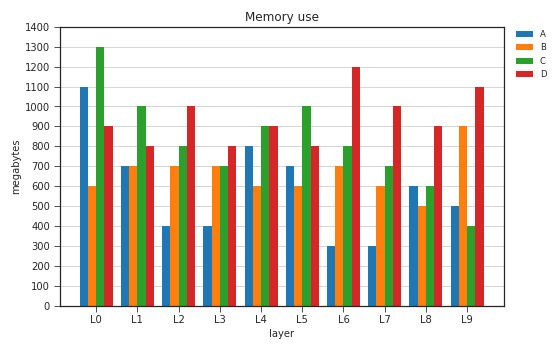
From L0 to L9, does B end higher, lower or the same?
higher
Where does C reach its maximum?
L0
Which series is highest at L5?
C
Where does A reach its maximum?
L0
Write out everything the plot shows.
Title: Memory use
x-axis: layer, ticks L0 L1 L2 L3 L4 L5 L6 L7 L8 L9
y-axis: megabytes, ticks 0 100 200 300 400 500 600 700 800 900 1000 1100 1200 1300 1400
Legend: A, B, C, D
Values:
A: 1100 700 400 400 800 700 300 300 600 500
B: 600 700 700 700 600 600 700 600 500 900
C: 1300 1000 800 700 900 1000 800 700 600 400
D: 900 800 1000 800 900 800 1200 1000 900 1100
